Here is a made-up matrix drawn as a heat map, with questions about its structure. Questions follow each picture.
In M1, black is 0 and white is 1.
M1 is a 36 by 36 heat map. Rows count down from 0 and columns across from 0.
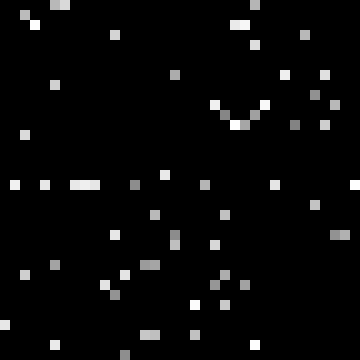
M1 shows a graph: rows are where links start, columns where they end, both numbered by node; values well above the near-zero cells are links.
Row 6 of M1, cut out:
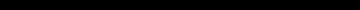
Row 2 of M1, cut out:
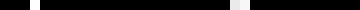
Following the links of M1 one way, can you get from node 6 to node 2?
no
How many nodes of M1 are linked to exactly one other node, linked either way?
2
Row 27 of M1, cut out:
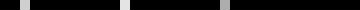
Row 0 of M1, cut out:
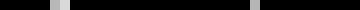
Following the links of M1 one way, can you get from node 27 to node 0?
yes
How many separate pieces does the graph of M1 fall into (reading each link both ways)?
1
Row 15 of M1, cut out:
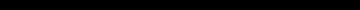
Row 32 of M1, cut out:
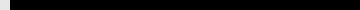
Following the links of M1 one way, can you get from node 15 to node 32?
no
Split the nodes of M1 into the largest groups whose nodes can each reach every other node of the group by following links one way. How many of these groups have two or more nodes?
0
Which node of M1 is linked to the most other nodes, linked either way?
node 18
